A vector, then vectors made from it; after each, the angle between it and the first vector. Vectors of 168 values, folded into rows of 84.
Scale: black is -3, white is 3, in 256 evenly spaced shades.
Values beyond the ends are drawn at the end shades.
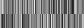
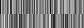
partly opposed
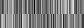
nearly opposite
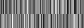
partly opposed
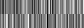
partly opposed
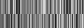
orthogonal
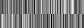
nearly opposite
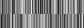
orthogonal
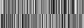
nearly parallel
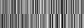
partly aligned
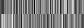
nearly opposite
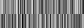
partly aligned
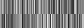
nearly parallel
